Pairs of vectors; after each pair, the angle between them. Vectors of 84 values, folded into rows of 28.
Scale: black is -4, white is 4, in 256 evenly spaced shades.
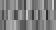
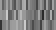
orthogonal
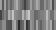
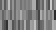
orthogonal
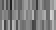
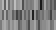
partly opposed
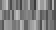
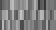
partly opposed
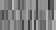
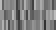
orthogonal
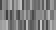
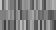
partly opposed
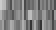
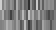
partly aligned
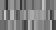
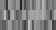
nearly parallel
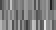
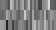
partly aligned
